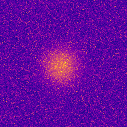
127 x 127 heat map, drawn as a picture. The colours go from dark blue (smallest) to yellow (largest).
Bumps: one, in the centre. Stripes: none. Ninth with the highest average: centre. Histogram: skewed, a long tail of high values.
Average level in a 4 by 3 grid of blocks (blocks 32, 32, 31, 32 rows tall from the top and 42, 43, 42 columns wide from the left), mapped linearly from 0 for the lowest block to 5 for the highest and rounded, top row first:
0 0 0 / 0 4 0 / 0 5 0 / 0 0 0
